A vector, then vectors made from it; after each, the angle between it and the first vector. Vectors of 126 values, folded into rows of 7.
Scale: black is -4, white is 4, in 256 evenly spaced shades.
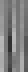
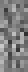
partly aligned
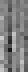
nearly parallel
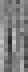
nearly parallel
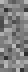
orthogonal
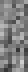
partly aligned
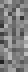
partly opposed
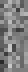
partly opposed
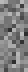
orthogonal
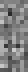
partly aligned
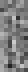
partly aligned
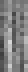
nearly opposite
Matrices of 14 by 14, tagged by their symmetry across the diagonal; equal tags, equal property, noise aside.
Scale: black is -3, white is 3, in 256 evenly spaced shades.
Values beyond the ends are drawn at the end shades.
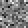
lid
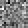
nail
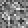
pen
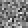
nail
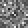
pen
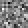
nail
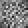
pen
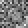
pen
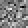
lid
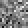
nail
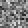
nail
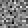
lid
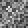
pen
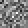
pen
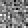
nail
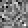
pen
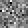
nail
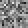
pen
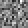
lid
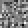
nail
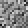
pen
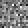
lid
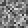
pen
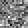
lid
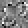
nail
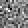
nail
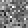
lid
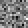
lid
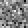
lid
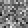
lid
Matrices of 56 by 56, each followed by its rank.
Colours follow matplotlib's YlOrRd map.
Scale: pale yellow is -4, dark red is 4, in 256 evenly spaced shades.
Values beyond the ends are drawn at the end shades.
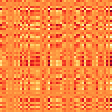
two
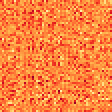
ten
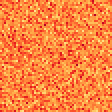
full rank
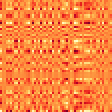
two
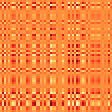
one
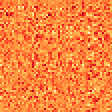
ten
